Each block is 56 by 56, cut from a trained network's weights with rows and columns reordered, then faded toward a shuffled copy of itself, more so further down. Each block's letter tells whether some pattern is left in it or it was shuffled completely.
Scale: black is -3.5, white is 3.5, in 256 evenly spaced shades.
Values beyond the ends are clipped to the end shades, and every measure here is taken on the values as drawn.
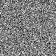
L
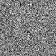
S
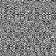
S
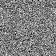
L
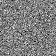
L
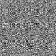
S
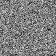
L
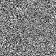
S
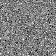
L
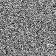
L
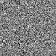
S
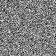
L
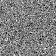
L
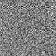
S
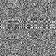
S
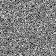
L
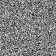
L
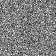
L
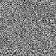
S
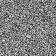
L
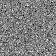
L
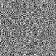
S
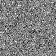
L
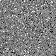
L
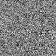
S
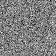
L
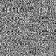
S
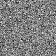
L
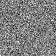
L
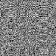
S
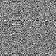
S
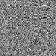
S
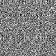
S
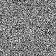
S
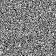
L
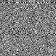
S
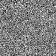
S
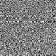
S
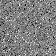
L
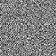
S
